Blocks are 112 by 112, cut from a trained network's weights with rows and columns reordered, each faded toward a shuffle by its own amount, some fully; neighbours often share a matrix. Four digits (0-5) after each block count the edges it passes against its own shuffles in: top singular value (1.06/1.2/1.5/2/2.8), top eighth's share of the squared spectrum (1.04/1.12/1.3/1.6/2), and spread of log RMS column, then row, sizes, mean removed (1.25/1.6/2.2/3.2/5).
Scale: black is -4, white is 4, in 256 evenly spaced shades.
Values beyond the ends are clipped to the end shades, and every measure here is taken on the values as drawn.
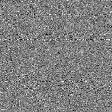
2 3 0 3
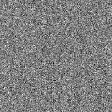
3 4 1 2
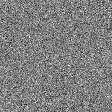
2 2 0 0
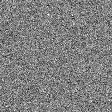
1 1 0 0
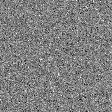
0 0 0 0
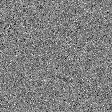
0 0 0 0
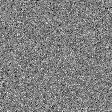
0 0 0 0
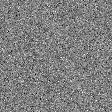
0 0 0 0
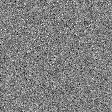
0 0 0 0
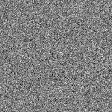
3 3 1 0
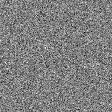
2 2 0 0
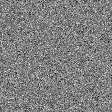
1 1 0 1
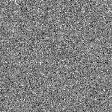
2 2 0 2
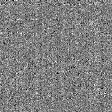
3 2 0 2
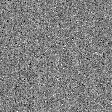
1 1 0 0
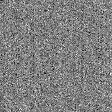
2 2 0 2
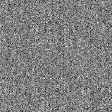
2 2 0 3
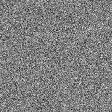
2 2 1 0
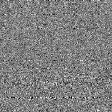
2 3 0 3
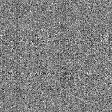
2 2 0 2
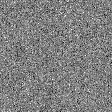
1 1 0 0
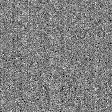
2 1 0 1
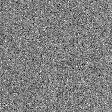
0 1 0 0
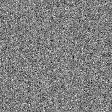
1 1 0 1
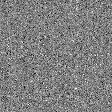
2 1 0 1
